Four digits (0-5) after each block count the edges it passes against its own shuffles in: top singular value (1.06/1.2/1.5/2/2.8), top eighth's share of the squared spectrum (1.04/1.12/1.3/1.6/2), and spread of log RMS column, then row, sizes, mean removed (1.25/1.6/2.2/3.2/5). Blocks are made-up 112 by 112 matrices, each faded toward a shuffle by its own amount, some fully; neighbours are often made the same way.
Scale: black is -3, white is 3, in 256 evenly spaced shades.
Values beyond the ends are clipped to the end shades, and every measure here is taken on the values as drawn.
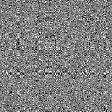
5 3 2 2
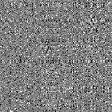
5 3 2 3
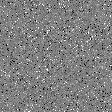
2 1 0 0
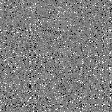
4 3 2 2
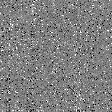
3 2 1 1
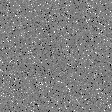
0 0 0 0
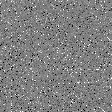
2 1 1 0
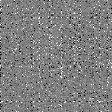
4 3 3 2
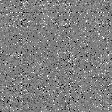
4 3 2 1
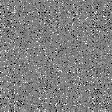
4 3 2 2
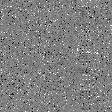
3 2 1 0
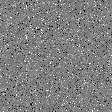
1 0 0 0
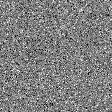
0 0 0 0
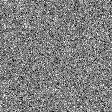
0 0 0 0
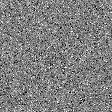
0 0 0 0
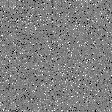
3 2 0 1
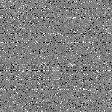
4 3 1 2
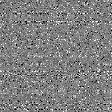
4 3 1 3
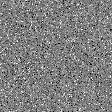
0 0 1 0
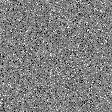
0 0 0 0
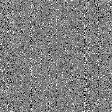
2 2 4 0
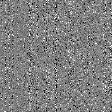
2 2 4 0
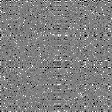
5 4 2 3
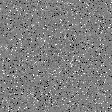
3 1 0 0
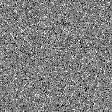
3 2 1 0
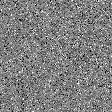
2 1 0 0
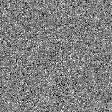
3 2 1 0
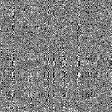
4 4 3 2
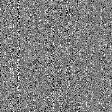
1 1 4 0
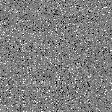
3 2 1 0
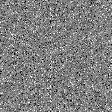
1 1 1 0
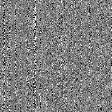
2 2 4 0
